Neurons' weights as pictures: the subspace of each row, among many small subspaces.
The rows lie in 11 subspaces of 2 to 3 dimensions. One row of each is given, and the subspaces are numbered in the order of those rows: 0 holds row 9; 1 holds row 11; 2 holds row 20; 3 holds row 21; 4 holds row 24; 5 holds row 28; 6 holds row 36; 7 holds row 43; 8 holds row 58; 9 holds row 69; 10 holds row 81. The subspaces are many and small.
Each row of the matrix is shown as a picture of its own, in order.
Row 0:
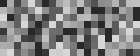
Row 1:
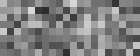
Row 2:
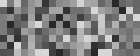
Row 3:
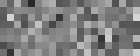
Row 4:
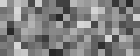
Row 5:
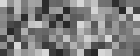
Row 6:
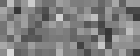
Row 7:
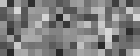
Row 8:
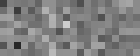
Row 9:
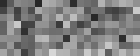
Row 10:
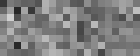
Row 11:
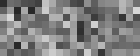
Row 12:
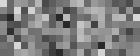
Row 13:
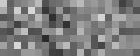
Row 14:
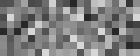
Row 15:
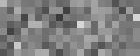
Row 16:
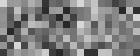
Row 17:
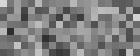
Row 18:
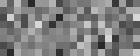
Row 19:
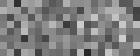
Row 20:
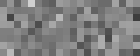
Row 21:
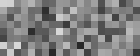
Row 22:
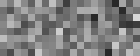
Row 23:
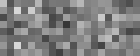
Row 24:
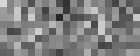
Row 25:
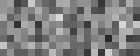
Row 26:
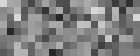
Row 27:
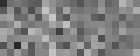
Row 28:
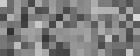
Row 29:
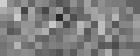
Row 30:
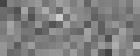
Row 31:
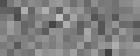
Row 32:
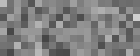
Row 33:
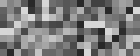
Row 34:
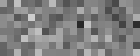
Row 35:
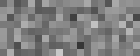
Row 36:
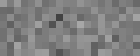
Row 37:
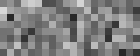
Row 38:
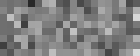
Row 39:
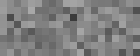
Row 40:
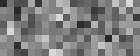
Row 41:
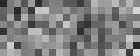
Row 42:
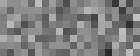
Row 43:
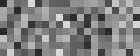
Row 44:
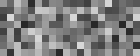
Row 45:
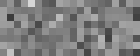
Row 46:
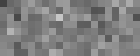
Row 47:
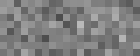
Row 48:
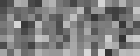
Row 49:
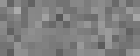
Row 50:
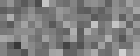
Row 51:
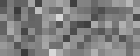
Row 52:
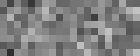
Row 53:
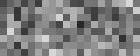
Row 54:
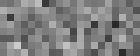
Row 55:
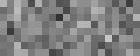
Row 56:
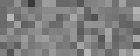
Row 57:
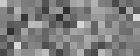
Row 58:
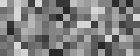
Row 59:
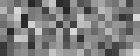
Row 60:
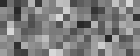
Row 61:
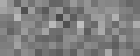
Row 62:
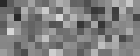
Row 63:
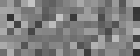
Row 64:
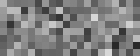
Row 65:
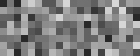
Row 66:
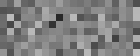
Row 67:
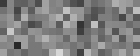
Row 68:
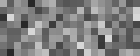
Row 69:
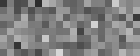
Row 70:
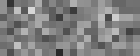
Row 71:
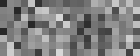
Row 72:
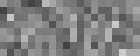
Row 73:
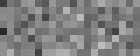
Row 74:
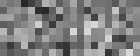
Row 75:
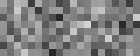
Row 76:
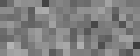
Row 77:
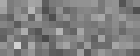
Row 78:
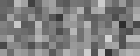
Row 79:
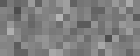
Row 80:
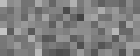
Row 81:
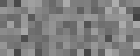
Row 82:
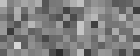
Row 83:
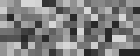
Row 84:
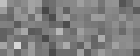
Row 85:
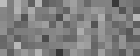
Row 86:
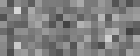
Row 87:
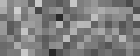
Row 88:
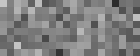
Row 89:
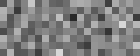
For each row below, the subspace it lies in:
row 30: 4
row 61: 4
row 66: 6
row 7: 1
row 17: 5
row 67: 2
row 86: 3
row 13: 3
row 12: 1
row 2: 6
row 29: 4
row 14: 5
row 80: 5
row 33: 5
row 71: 7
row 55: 8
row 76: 7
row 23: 3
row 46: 10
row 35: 9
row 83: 9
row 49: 1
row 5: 6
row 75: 0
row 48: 0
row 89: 7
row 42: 4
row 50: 7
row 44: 9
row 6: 1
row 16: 6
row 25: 0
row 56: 2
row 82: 2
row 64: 4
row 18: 2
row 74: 9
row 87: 0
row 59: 6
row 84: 3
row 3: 2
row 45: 2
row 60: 8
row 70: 3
